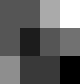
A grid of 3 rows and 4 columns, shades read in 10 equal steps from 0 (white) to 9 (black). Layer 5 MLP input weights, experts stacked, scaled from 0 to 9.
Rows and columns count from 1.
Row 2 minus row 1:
0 2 3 5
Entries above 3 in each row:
2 4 4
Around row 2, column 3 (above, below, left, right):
3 7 8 5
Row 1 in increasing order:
0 3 6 6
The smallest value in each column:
4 6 3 0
